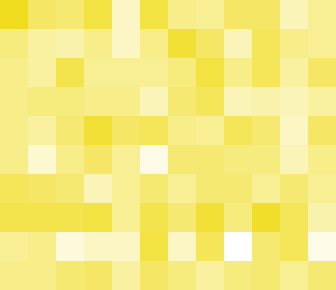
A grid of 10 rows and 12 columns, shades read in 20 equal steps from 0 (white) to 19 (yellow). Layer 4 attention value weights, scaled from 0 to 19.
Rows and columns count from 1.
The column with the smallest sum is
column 5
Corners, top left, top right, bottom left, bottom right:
19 9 10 12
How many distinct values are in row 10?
6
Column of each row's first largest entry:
1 7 8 8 4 4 1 10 6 4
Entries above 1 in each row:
12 12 12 12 12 12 12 12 11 12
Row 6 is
10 4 10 13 9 2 12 12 11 11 6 10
